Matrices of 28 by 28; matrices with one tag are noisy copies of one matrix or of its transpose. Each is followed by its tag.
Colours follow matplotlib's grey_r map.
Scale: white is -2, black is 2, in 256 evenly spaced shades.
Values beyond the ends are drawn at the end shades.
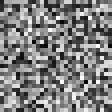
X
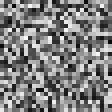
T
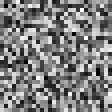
T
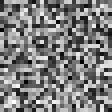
X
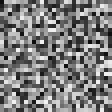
X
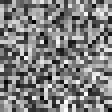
X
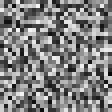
T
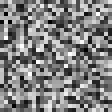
T
